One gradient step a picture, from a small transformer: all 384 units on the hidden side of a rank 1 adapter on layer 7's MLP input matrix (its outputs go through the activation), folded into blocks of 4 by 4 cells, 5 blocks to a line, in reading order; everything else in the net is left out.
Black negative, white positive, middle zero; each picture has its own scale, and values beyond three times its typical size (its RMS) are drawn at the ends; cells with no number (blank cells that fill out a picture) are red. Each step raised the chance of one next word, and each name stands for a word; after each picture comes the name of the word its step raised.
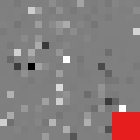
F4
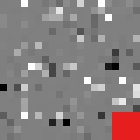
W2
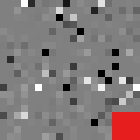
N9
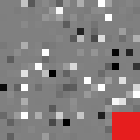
W2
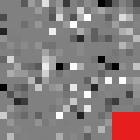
F4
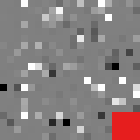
W2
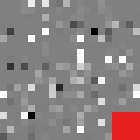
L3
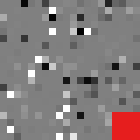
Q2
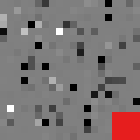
Q2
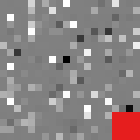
N9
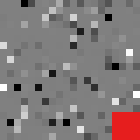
Q2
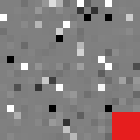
F4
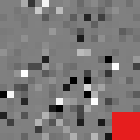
F4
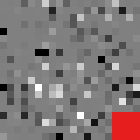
N9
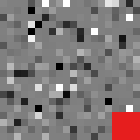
N9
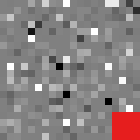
N9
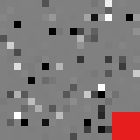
W2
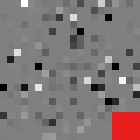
N9
